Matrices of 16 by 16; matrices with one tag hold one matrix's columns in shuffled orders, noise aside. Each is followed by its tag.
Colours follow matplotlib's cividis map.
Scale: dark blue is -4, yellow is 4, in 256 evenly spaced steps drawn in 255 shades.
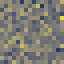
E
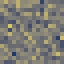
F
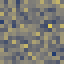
F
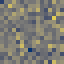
E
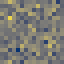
E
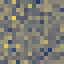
E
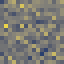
F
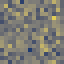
E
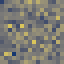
F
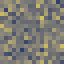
E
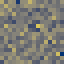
F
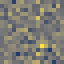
E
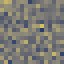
F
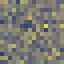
F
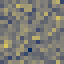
E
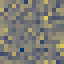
E
